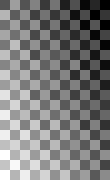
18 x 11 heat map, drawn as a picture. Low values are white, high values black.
Ninth with the lowest average: bottom left. Ninth with the highest average: top right. Grain: checkered. Slope: up to the top right. Average level on the scale: 50%.
